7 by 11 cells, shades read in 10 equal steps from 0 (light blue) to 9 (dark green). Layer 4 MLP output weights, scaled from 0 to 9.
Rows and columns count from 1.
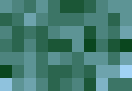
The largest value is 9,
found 3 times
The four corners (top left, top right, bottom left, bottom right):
4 4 1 6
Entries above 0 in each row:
11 11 11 11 11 10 11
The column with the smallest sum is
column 11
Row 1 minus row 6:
-5 -1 2 -2 -1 1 2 0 2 1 4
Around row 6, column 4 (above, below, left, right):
6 5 4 7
